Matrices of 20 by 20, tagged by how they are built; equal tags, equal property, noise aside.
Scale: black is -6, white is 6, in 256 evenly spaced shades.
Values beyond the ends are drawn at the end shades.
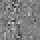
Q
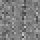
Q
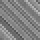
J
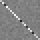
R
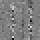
Q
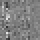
Q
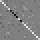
R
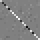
R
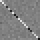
R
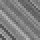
J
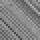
J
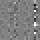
Q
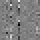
Q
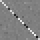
R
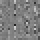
Q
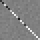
R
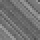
J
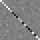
R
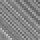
J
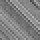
J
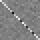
R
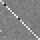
R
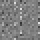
Q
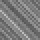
J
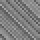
J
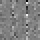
Q
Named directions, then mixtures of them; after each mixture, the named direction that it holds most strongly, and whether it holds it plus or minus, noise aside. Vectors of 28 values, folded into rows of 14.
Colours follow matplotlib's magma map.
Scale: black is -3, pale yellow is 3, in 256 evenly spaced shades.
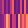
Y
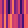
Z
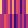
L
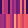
L, minus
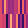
Y, minus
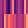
Z, plus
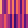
L, plus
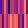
Z, plus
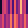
L, minus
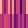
L, plus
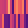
Y, minus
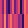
Z, plus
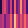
L, minus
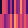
L, minus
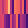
Y, minus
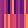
Z, plus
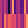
Z, plus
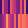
Y, plus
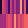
L, minus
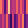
Z, minus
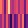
Z, minus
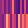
Y, plus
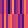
Z, plus
